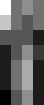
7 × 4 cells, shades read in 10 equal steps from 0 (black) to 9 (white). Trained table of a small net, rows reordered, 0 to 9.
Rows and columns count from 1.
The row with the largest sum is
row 1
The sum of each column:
22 25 33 14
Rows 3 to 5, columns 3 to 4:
3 1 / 5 2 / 6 1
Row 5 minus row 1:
-8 0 1 -3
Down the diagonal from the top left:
9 4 3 2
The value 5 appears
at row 1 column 3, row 4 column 3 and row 7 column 3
